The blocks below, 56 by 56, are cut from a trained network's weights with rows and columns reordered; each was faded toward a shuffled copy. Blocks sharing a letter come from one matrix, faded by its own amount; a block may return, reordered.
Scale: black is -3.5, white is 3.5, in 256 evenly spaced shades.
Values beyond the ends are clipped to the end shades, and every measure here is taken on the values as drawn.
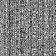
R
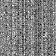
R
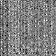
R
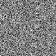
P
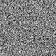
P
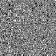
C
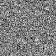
P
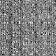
R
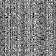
R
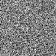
P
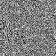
P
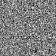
C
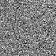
P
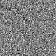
C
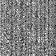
R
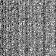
R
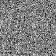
P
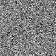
P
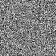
P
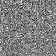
P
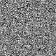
P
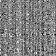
R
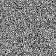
P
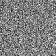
P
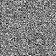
C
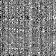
R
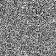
P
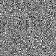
C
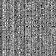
R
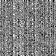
R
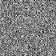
C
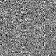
C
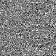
C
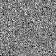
C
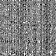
R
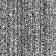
R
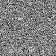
P
